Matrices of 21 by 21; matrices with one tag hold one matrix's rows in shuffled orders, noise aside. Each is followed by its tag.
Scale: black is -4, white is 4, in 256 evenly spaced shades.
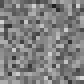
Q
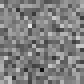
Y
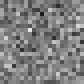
Y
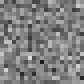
Y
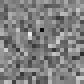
Y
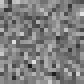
Q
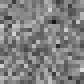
Q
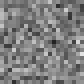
Q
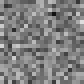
Q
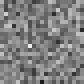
Y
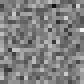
Q
